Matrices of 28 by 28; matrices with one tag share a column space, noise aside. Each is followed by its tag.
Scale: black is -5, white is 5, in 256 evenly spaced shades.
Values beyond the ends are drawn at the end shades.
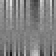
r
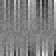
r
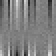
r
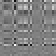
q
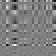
q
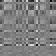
q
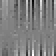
r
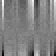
r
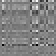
q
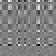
q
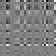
q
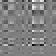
q
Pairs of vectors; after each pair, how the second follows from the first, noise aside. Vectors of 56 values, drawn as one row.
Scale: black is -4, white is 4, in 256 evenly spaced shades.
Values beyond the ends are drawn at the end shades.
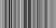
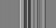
partly zeroed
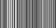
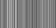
shrunk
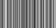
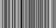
reversed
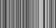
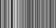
reversed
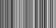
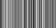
wrapped around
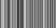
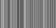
shrunk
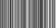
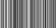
reversed
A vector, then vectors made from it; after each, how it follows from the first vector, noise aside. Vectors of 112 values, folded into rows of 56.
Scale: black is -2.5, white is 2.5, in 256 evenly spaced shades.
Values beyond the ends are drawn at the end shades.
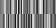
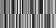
negated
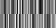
negated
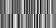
reversed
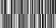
wrapped around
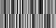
negated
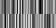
negated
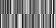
wrapped around
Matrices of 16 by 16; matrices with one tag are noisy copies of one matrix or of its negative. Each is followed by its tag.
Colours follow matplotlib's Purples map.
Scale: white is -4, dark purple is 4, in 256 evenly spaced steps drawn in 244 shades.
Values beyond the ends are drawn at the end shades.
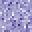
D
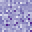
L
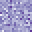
L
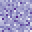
L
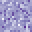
D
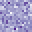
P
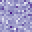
P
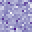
P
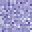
L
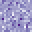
D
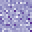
L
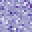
P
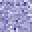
P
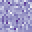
P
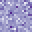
P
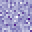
L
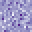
D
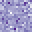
P
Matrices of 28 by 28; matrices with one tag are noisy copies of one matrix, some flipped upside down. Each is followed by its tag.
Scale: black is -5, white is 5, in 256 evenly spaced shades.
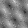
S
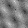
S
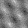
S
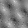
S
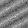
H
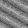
H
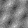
S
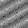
H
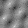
S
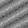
H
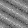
H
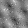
S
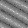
H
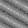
H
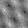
S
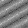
H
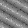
H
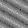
H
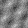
S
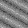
H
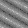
H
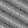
H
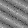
H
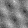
S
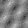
S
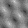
S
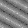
H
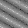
H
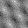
S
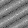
H
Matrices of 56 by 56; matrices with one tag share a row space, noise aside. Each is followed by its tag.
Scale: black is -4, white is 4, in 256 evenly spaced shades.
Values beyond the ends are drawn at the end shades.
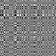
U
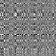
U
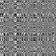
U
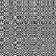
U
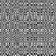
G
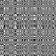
U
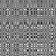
G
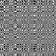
U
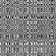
G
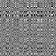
G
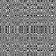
G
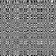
G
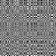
G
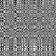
U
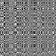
U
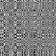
U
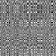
G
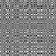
G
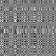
U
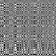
U
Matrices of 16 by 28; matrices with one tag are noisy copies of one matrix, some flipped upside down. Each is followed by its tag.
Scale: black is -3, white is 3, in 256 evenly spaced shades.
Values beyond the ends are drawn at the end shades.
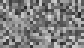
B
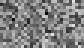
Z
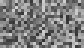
Z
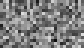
B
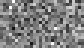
Z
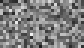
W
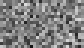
Z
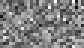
B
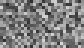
Z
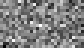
W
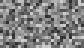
W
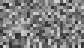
B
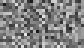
Z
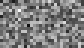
W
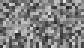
B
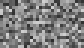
W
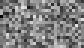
W
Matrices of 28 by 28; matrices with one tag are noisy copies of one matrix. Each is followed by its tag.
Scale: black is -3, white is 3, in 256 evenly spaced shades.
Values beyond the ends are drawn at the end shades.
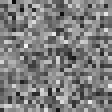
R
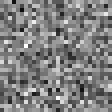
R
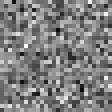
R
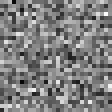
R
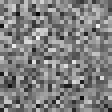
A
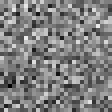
A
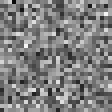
R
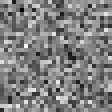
R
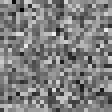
R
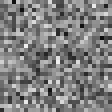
R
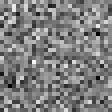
A
